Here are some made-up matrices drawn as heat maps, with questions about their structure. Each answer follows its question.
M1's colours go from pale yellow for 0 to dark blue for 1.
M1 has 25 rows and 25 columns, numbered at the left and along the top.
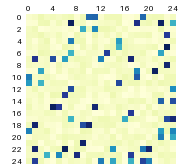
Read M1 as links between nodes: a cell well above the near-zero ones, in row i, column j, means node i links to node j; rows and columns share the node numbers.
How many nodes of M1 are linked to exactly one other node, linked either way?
5
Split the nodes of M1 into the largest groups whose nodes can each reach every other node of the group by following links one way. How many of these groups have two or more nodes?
1
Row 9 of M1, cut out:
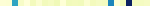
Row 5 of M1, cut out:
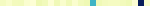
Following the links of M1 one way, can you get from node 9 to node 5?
yes
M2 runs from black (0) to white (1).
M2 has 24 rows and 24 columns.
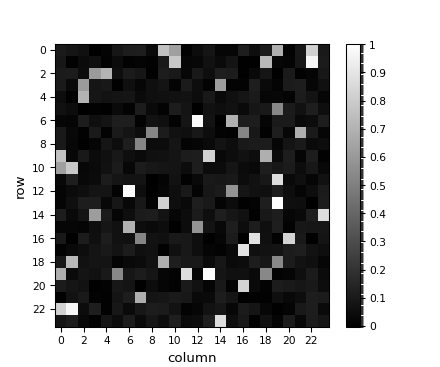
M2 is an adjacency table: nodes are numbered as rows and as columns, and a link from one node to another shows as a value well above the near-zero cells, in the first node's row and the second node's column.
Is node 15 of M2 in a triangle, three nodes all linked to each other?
yes
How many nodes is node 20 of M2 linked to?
1
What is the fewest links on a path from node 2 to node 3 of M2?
1
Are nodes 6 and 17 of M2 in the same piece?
no
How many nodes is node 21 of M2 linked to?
1
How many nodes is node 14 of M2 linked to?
2
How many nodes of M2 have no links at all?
0
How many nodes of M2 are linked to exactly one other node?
8
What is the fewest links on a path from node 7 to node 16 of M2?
1
